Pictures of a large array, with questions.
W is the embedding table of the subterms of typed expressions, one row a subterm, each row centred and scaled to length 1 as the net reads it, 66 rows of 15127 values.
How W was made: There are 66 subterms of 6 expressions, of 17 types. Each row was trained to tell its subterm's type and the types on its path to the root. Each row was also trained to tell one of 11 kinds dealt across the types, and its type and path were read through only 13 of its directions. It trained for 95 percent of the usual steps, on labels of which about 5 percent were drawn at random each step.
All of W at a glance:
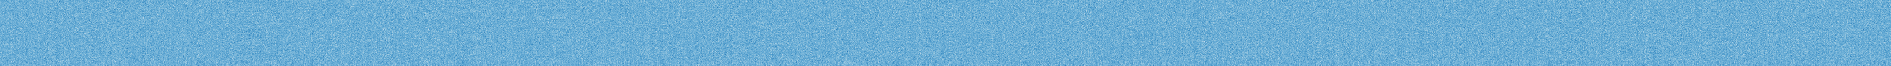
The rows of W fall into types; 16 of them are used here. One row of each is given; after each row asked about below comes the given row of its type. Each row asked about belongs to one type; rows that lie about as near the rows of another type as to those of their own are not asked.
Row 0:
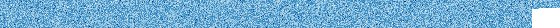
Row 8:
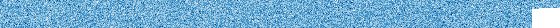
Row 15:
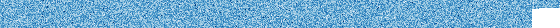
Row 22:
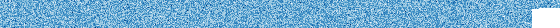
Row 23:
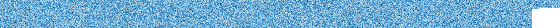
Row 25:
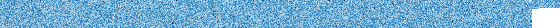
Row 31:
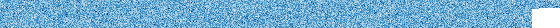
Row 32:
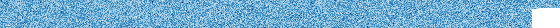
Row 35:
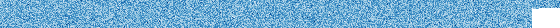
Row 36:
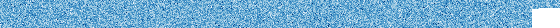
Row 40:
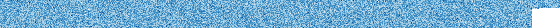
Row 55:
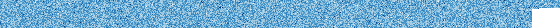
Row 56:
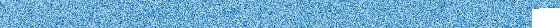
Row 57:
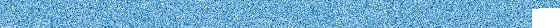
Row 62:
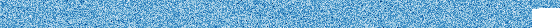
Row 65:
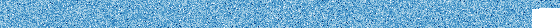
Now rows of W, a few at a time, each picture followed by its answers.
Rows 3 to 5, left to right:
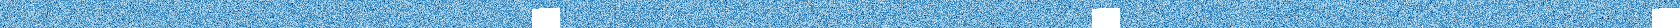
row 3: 0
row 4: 55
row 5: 15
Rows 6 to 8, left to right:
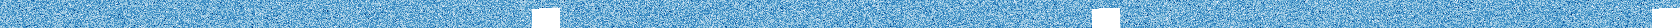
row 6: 55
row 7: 22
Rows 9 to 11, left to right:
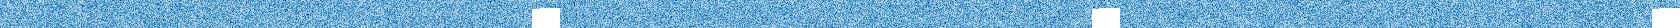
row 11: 36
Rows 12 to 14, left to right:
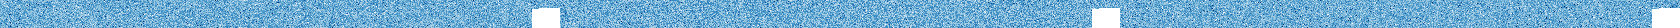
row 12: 35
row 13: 15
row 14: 22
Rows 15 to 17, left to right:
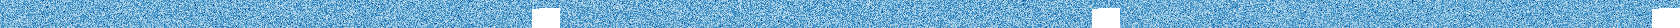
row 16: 62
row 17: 32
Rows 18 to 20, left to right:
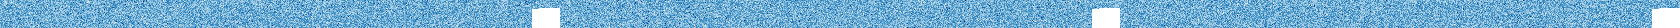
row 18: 8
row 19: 57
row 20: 56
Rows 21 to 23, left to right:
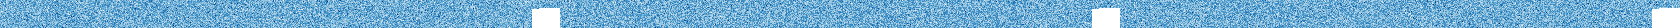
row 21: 65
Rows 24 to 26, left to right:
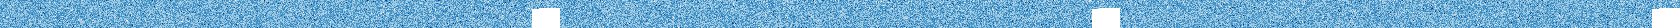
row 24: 36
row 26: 65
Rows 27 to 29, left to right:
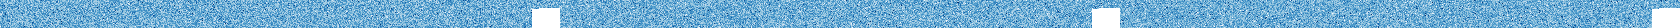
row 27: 15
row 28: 55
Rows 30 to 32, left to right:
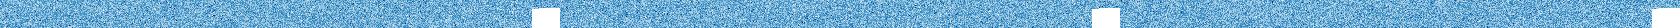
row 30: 62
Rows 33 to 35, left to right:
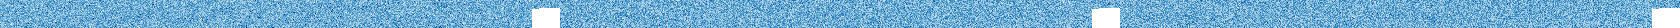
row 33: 56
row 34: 31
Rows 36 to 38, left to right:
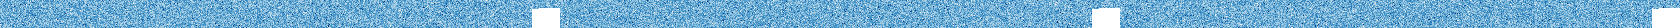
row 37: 35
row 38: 8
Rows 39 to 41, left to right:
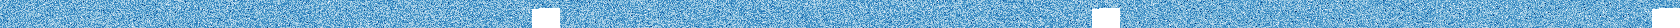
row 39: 0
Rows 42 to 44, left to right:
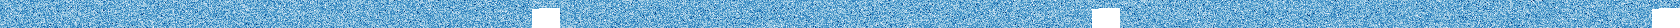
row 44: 56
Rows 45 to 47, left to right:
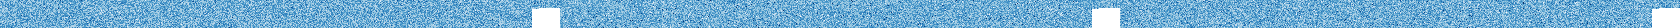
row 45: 62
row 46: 8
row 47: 57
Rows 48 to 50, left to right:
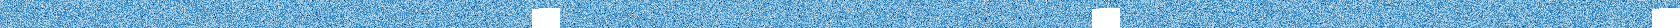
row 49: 22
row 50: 56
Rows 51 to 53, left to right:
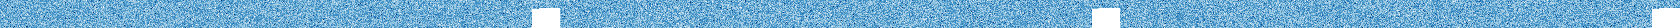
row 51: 36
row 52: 57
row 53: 36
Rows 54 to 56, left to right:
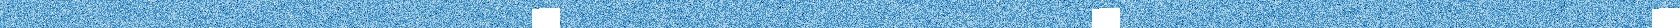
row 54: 0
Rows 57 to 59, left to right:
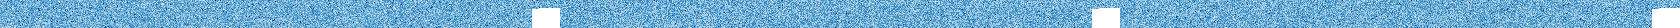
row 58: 8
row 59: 25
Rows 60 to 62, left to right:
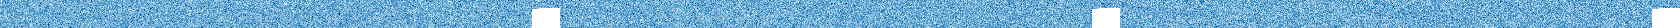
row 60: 32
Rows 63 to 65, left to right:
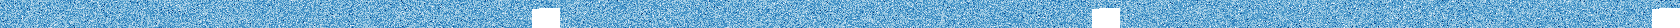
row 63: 23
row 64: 65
